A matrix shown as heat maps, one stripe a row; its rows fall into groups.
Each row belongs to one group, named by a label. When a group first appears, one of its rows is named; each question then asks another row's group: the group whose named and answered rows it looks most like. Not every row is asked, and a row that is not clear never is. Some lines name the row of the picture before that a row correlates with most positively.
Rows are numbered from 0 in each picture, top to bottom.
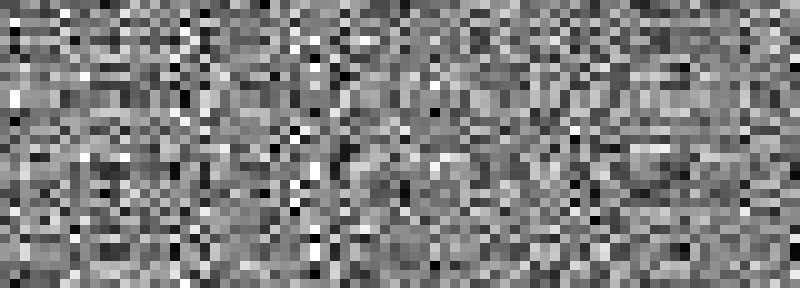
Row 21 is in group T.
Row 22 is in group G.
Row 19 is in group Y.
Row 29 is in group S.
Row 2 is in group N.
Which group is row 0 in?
T
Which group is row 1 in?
G
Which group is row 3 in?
G
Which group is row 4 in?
Y
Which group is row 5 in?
G
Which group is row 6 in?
S
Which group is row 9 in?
Y
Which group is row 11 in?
N
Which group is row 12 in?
S
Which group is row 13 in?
G
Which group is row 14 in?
N
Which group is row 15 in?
G
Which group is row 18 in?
Y
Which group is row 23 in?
N
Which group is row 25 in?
Y
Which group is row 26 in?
S
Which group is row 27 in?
Y
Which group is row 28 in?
Y
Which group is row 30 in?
S
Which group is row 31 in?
G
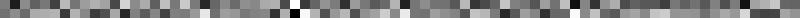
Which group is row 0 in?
G
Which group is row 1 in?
N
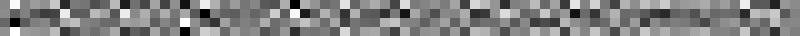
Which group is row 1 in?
G
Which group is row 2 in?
G
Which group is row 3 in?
N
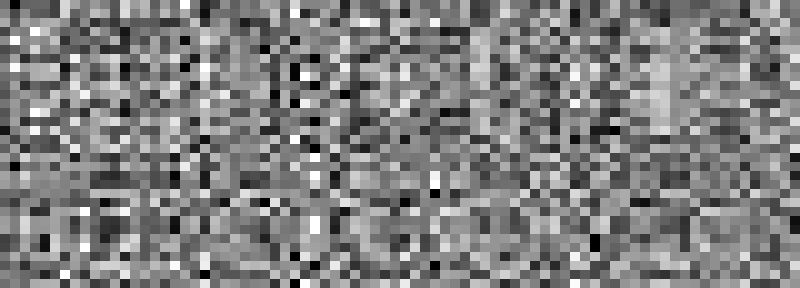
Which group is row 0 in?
G
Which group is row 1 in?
G
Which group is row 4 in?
N
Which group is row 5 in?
T
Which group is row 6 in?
S
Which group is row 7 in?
N
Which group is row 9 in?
S
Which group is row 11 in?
N
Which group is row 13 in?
S
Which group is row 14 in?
T
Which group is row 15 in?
G
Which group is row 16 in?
S
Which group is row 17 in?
Y
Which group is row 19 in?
Y
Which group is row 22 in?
T
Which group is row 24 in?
Y
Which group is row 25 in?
Y
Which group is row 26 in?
T
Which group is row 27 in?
T
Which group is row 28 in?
N
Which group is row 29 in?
S
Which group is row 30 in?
G
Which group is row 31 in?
N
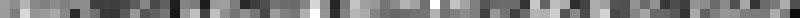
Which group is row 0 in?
Y
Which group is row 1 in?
Y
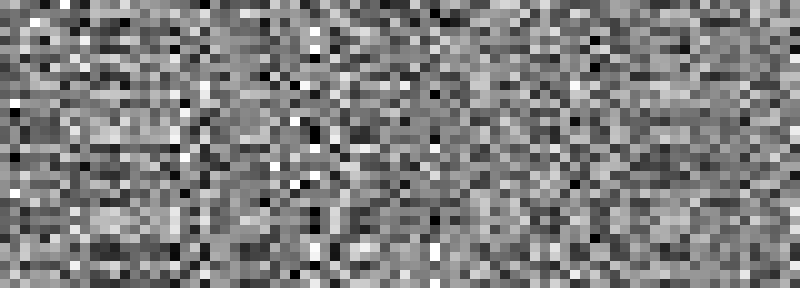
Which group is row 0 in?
G
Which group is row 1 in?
S
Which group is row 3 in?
Y
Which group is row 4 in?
T
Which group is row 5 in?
Y
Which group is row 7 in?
T
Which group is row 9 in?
N
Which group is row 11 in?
N
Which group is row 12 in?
G
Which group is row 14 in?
S
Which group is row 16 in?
Y
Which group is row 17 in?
G
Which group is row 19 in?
Y
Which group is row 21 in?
N
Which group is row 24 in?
S
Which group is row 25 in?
S
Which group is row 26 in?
T
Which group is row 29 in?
S
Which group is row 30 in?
N
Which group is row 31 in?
Y
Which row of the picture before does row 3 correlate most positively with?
1
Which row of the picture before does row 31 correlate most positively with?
0
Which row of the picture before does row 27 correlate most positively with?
0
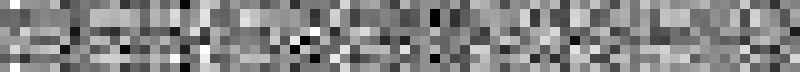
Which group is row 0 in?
N
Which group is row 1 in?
S
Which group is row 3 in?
Y
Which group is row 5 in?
N
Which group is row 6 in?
S
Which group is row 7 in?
N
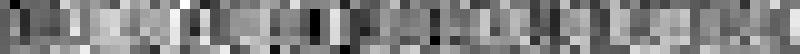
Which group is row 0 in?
G
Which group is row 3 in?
S
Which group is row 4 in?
S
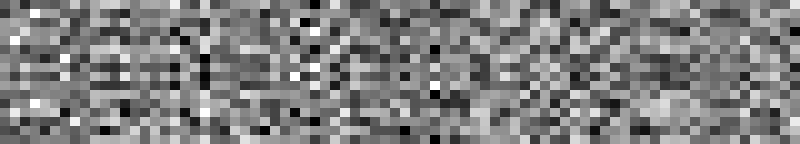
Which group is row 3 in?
Y
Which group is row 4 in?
N
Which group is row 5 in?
S
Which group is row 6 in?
G
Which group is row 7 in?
Y
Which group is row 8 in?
G
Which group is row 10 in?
S
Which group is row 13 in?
S
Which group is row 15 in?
S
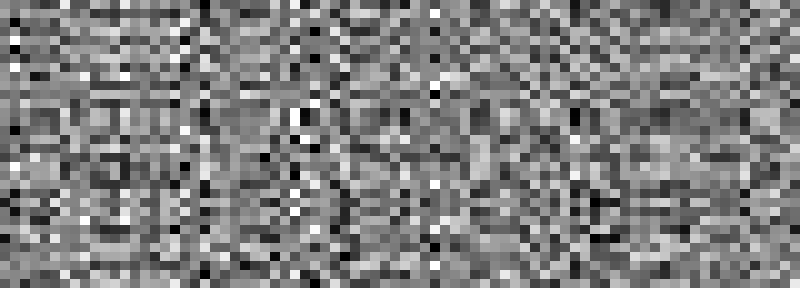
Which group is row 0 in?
G
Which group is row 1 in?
Y
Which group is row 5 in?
G
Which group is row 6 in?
S
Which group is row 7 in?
N
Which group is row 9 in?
Y
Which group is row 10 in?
S
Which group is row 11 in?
Y
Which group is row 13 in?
G
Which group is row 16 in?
S
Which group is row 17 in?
T
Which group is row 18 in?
N
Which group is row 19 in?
N
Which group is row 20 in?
Y
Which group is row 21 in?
G
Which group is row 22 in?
T
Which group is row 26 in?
T
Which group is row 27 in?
S
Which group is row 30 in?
G
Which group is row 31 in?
S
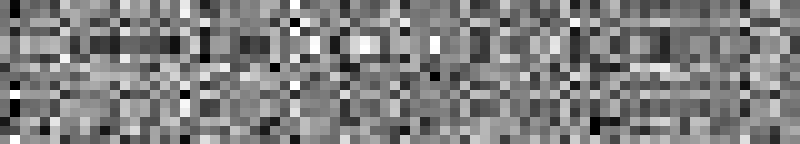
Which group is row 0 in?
G
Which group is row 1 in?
G
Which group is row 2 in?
N
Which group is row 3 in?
G
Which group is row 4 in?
Y
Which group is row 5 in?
Y
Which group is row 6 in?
G
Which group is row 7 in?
T
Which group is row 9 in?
G
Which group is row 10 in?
N
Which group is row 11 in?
G
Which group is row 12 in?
G
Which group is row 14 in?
T
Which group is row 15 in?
N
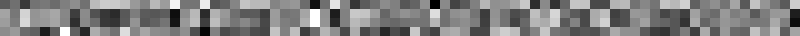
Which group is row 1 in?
Y
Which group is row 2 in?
Y
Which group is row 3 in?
G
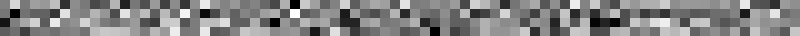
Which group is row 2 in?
T
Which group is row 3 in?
S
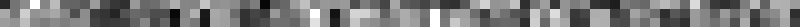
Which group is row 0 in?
T
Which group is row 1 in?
Y
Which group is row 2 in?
Y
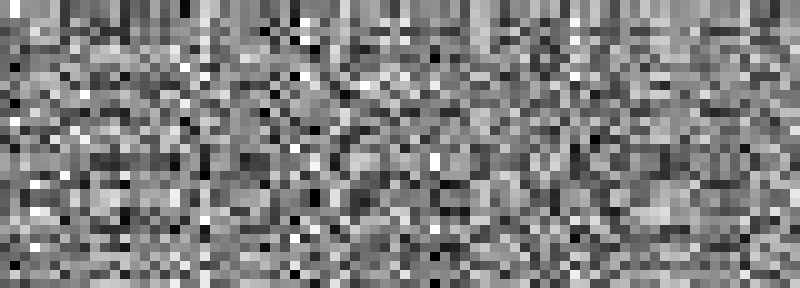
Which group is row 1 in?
N
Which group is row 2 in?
N
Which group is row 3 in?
T
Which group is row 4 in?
N
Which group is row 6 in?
S
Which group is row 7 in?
G
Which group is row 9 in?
Y
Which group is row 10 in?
T
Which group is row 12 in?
T
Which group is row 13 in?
N
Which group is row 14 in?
S
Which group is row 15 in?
T
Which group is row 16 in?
G
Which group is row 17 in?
Y
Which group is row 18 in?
Y
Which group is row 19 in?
G
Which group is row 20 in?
T
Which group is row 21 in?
S
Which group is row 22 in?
S
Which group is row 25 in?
Y
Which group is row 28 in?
S
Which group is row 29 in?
G
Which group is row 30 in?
N
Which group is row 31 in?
S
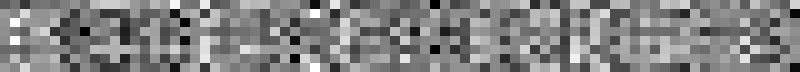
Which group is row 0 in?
S
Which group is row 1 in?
Y
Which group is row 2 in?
N
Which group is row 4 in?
N
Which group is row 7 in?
Y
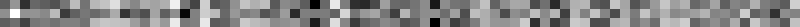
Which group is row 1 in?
N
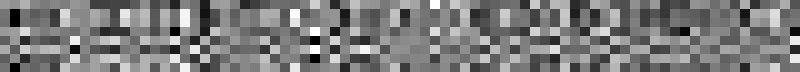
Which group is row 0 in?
Y
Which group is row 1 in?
G
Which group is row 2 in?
G
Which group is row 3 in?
Y
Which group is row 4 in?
S
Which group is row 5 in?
Y
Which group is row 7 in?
G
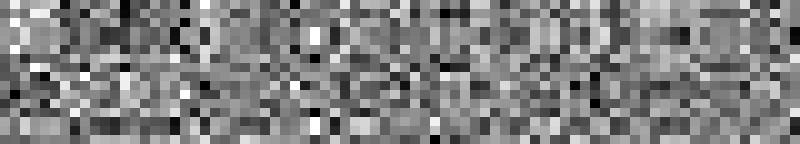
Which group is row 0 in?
N
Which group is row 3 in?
Y
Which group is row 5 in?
N
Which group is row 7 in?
T
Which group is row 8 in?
T
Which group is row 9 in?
G
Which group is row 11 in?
T
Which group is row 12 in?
S
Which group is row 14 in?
Y
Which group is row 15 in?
S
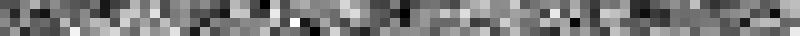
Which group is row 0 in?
T
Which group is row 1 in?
T
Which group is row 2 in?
G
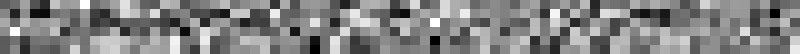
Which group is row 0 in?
T
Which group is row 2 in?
Y
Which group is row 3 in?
N
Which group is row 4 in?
S
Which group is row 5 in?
S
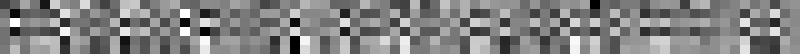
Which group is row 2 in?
N
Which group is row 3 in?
G
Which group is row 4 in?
N
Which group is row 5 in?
N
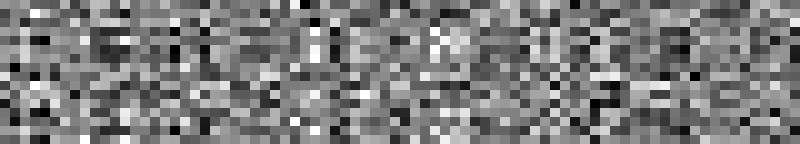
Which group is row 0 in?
G
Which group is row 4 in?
T
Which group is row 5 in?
Y
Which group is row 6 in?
Y
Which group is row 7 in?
G
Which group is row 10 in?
Y
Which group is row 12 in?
T
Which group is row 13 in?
G
